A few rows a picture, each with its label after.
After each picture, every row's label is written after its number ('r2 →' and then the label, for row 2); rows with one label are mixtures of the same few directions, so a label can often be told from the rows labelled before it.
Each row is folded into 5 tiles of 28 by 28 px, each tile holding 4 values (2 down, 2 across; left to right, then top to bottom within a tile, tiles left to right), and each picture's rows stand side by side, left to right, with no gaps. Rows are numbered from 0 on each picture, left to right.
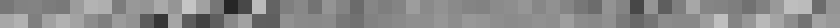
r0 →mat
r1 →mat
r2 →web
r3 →mat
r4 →web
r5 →mat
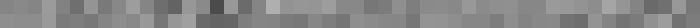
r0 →web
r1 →web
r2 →mat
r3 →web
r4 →mat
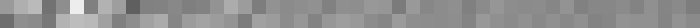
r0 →web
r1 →mat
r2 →mat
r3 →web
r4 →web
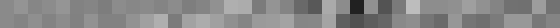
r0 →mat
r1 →mat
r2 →web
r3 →mat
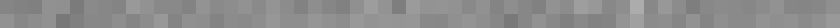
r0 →web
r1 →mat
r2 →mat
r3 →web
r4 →web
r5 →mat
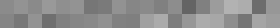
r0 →mat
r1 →mat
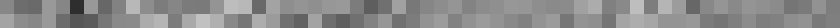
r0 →web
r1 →mat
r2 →mat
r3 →mat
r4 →web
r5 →mat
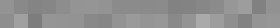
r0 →mat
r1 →mat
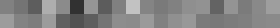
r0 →web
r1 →web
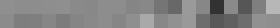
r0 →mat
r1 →web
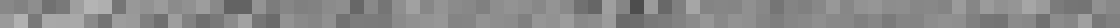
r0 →mat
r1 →mat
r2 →web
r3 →mat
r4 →web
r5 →web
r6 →mat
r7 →mat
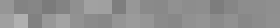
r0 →mat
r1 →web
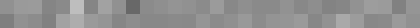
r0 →web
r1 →web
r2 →mat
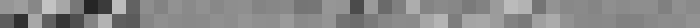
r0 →mat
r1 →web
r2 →web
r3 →mat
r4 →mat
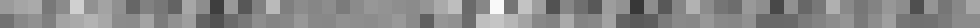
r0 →web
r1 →web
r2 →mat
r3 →web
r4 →web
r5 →web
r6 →web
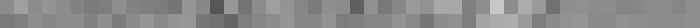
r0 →mat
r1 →web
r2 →web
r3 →web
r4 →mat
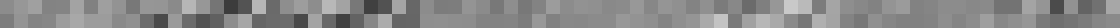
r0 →web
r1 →mat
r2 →mat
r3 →web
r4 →web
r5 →mat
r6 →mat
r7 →web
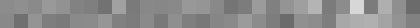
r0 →mat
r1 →mat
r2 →web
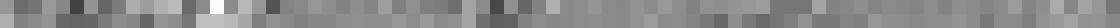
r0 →web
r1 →web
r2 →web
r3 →web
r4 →web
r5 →mat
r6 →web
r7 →web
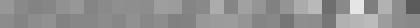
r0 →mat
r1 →web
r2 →web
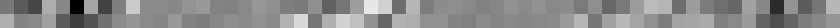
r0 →web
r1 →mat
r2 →mat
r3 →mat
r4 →mat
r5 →web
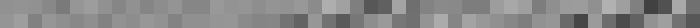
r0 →mat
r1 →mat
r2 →mat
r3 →mat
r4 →mat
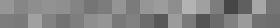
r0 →mat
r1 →mat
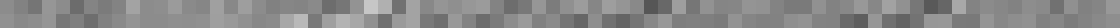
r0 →web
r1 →web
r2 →mat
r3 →mat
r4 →mat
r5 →mat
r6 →mat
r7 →web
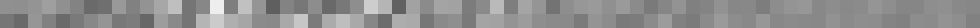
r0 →mat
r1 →web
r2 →mat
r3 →web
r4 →mat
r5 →mat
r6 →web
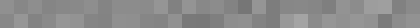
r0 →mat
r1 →mat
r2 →mat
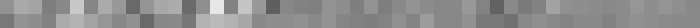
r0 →web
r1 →web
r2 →web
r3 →web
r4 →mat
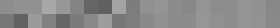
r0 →mat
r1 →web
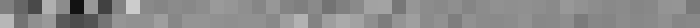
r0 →web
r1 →mat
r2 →mat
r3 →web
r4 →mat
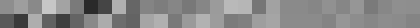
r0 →mat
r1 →mat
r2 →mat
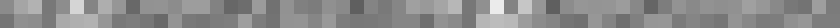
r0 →web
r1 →mat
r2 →web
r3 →web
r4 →mat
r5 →mat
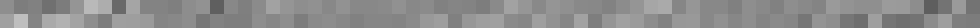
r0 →mat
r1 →web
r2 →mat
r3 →mat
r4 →mat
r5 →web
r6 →mat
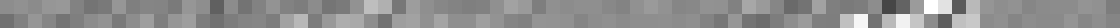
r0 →mat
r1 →web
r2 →mat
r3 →mat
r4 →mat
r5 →mat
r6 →mat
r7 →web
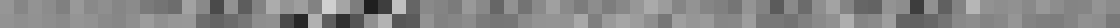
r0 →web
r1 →web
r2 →mat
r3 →web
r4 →mat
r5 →web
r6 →web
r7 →mat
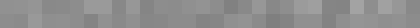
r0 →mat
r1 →mat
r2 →web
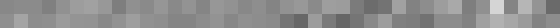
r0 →mat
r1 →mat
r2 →mat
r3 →web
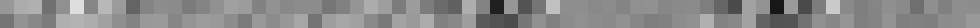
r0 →web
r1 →mat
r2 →mat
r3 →web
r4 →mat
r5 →web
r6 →web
